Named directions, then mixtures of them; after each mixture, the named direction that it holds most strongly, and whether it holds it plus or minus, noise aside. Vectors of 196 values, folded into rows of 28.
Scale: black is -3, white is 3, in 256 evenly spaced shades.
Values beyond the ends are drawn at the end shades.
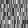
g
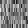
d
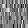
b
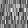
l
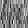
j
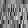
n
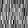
j, minus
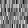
d, plus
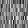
j, minus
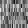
d, plus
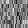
g, minus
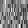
n, minus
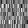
g, plus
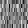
d, plus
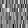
b, plus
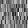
l, minus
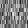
l, plus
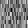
l, minus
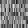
d, plus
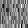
b, minus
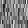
b, minus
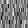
g, minus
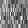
n, minus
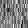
b, minus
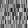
l, minus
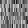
d, plus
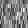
n, plus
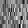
n, plus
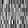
j, minus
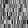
g, plus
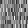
l, minus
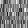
l, plus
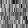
d, plus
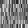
d, plus
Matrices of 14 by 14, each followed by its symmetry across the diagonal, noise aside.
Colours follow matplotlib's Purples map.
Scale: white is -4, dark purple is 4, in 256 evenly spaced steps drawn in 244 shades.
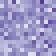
neither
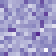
neither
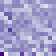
neither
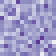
symmetric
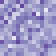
symmetric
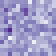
neither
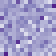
symmetric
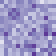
symmetric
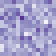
neither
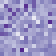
symmetric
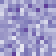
neither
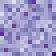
symmetric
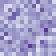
symmetric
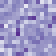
symmetric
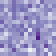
neither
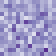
neither
